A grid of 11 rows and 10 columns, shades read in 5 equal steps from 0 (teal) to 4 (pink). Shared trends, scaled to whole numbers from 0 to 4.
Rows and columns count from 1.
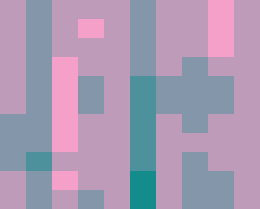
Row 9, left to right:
2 1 3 3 3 1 3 2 3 3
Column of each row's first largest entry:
9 4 9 3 3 3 3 3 3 3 1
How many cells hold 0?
2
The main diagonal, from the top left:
3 2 3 3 3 1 3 3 3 3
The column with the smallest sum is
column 6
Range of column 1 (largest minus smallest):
1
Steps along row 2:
down up up down down up same up down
